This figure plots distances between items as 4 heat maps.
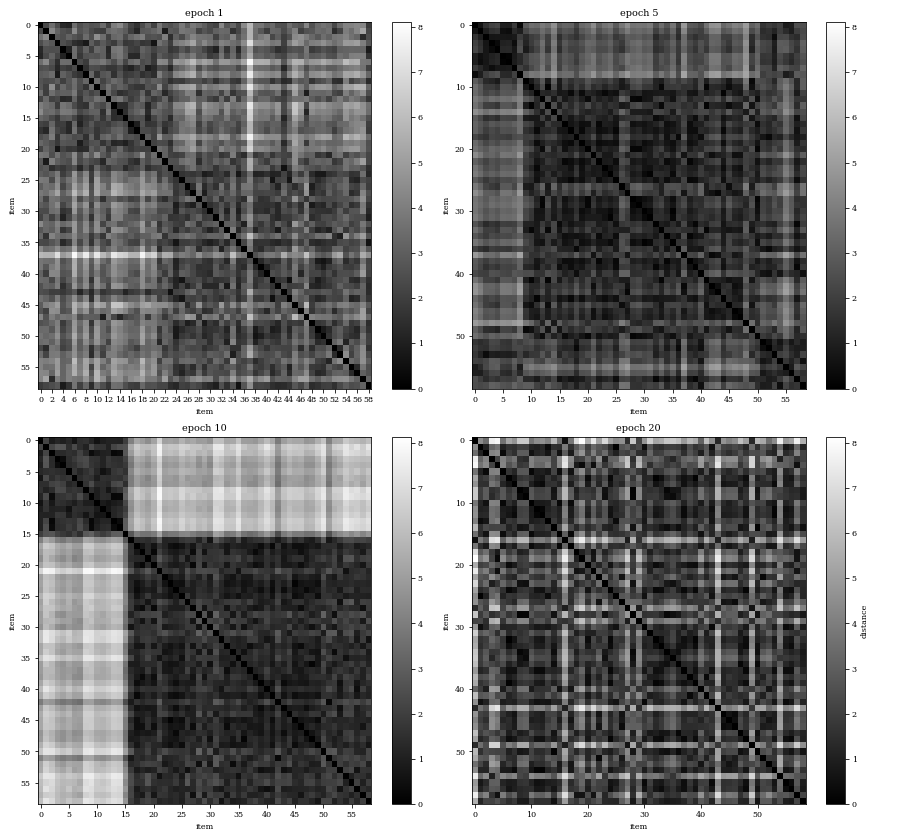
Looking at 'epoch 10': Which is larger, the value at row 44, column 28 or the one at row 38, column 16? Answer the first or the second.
the first
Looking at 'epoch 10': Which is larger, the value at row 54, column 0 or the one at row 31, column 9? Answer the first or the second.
the second
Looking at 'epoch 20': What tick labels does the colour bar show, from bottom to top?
0, 1, 2, 3, 4, 5, 6, 7, 8
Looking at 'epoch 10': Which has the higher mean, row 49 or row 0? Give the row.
0
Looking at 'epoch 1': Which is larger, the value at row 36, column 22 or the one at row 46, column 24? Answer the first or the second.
the first
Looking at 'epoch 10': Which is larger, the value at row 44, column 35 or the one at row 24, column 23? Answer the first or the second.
the first
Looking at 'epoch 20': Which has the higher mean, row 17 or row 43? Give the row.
43
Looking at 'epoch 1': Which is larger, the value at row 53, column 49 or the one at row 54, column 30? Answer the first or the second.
the first
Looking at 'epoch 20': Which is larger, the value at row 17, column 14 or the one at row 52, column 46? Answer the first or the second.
the first
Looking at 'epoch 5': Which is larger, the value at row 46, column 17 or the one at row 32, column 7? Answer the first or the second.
the second
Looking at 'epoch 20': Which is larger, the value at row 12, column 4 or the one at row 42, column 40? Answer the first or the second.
the first
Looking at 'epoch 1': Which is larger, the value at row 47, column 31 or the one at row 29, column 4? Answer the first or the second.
the first
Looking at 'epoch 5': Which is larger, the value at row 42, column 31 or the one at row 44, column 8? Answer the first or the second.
the second
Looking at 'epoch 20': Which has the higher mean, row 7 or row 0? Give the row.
0
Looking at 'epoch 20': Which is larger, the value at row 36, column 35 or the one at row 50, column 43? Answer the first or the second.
the second
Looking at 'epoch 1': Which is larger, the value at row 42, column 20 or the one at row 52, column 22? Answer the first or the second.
the first
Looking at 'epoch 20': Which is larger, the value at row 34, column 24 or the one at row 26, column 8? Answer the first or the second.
the second
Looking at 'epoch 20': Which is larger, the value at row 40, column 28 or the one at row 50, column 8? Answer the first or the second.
the first
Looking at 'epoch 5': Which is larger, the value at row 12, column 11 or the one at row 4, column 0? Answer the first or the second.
the second
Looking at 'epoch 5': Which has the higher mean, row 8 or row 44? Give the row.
8
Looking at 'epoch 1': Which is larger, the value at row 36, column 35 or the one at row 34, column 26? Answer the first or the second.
the second
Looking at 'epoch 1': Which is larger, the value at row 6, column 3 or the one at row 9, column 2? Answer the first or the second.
the second
